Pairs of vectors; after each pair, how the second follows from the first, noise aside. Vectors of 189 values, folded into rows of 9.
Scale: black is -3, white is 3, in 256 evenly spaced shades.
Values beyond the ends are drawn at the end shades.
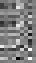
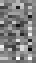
sign-scrambled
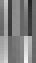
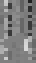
partly zeroed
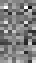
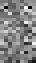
sign-scrambled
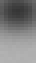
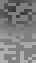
partly zeroed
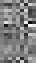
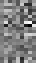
sign-scrambled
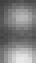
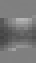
partly zeroed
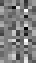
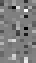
partly zeroed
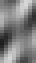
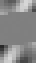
partly zeroed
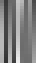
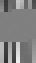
partly zeroed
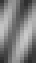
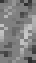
partly zeroed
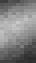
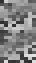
sign-scrambled
